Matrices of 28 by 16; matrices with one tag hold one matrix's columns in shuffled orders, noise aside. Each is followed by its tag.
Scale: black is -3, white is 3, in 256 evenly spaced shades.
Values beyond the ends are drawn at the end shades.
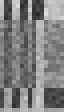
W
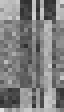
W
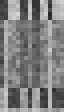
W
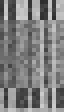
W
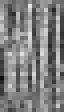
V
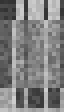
W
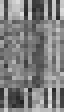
W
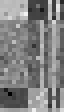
W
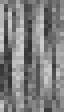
V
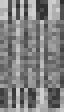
W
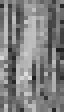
V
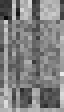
W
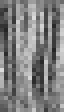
V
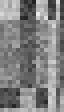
W
